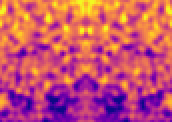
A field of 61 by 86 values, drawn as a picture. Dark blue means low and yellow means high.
Mirror symmetry: left to right. Slope: up to the top. Grain: blotchy. Ninth with the highest average: top middle. Histogram: bell-shaped. Lone odd cells: none. Ninth with the lowest average: bottom middle.
